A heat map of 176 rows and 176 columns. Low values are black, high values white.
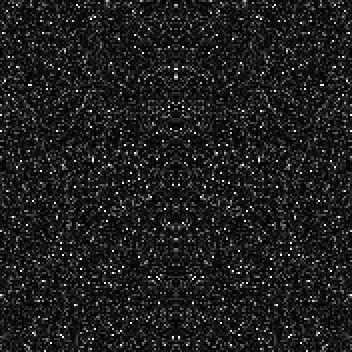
Overall the values sit about 10% of the way up the scale. Most values sit low, with a long tail of high ones. The grain is fine, like static. No single row or column stands out from its neighbours. The left and right halves mirror each other.
